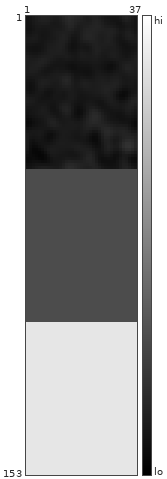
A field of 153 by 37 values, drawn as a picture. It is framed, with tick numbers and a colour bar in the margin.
The table splits into 3 rows of 1 panel. Panel 1,1: very low, blotchy, faint in contrast. Panel 2,1: low, flat. Panel 3,1: very high, flat.
